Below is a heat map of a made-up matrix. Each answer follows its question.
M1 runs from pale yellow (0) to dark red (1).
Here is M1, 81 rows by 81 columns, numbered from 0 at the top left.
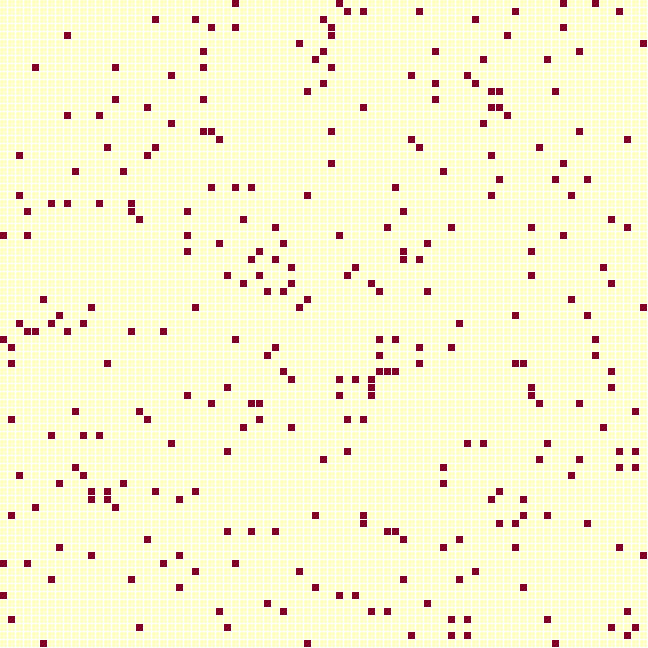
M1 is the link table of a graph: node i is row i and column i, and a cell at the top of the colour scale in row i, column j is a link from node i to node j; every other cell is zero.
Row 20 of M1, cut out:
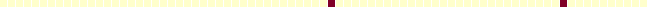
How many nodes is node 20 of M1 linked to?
2
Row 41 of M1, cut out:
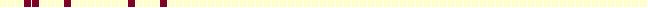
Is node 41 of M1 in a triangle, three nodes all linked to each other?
yes
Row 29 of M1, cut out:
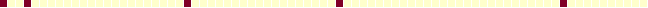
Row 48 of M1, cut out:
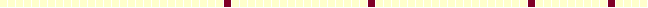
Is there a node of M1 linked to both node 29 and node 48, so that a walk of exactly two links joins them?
no
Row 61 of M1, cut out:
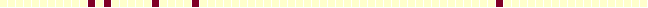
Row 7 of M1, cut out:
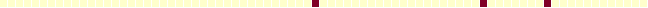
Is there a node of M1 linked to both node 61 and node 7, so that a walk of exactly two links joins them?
no
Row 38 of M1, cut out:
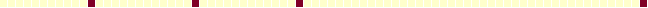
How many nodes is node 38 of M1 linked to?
4
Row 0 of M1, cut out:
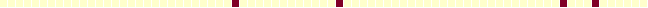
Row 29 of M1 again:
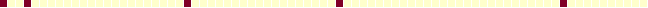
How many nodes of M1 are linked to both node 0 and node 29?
2
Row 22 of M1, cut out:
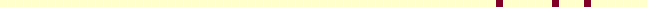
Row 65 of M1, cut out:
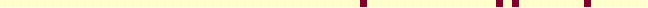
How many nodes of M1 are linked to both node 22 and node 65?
2
